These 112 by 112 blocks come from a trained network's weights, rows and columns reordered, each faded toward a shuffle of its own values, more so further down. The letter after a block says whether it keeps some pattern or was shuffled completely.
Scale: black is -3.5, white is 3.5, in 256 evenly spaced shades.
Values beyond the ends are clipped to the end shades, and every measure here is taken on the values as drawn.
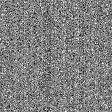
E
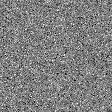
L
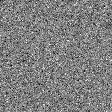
L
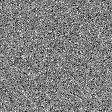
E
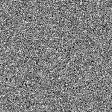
E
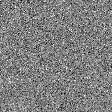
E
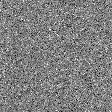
L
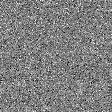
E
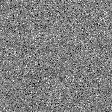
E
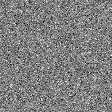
L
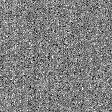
E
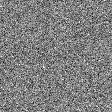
E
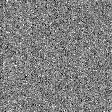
E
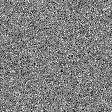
L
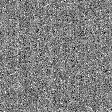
E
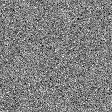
L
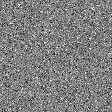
L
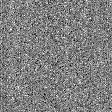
E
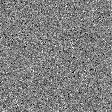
L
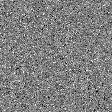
L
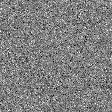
L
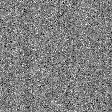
E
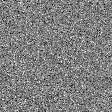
L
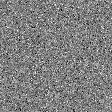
L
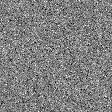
E
